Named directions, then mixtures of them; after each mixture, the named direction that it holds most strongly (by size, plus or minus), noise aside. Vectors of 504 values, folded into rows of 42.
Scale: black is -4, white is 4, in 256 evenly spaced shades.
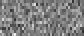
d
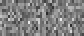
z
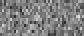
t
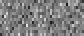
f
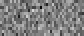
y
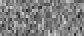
t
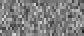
d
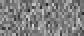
y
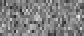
t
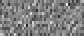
f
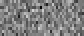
y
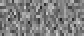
z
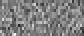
d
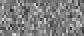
d
